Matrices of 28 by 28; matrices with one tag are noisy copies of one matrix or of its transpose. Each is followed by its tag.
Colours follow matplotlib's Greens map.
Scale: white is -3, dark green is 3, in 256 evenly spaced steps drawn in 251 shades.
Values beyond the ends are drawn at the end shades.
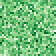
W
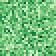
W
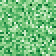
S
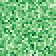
W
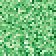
S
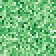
W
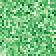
W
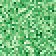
S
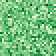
S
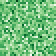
W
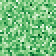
S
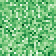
W
